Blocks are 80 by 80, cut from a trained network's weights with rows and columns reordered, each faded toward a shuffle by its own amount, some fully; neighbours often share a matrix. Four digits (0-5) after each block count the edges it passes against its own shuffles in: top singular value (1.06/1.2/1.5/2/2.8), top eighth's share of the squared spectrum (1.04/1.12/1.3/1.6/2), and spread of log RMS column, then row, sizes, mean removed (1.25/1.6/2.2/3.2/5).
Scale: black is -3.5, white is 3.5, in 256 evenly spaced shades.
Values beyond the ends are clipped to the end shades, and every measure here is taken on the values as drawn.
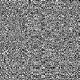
4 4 2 3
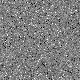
0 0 0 0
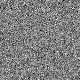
0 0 0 0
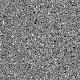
0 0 0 0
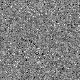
1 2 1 1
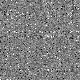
2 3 1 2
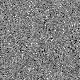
0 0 0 0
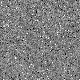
1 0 0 0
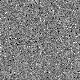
1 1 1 1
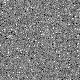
1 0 0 0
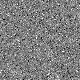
1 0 0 0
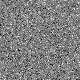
1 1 0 0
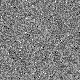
0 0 0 0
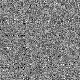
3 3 0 2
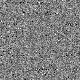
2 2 0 1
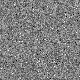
1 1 0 1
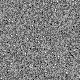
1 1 0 0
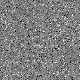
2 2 1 1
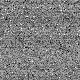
2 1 0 0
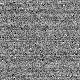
3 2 0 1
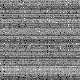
5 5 2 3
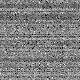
4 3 1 1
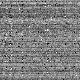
4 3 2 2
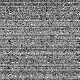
4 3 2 1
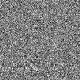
3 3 0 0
